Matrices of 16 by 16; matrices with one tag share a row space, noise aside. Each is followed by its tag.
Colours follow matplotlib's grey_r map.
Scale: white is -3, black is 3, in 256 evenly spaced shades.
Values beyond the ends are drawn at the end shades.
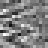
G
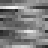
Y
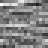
Y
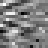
G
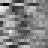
G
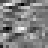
G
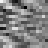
G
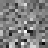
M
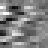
G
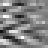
G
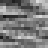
Y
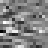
G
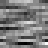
Y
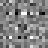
M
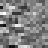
G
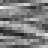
Y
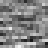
Y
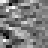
G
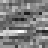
Y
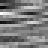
Y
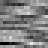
Y
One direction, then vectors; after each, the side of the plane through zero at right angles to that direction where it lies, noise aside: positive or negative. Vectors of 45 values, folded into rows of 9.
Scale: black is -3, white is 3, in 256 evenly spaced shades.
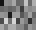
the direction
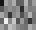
positive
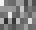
negative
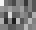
negative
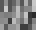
positive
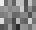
negative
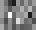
negative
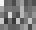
negative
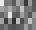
negative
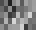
positive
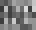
positive
